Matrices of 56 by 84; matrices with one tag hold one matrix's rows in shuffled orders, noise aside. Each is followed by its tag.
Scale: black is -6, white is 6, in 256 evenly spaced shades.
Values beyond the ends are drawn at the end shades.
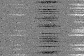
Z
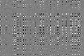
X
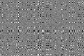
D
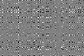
D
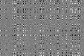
X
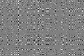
D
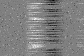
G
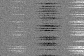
Z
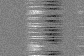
G
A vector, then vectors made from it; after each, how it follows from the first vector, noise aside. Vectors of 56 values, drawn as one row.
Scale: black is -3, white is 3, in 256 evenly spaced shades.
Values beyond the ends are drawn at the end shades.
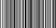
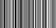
wrapped around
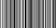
copied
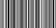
wrapped around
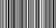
wrapped around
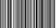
wrapped around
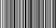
copied
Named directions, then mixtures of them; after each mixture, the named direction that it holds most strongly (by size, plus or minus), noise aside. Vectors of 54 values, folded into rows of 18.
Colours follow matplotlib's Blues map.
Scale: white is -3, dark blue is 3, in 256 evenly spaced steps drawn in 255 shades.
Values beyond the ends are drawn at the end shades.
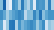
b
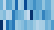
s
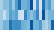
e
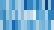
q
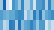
b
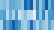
q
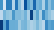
s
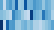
s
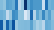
s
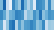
b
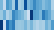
s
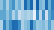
q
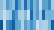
s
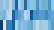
s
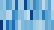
s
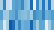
b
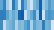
e
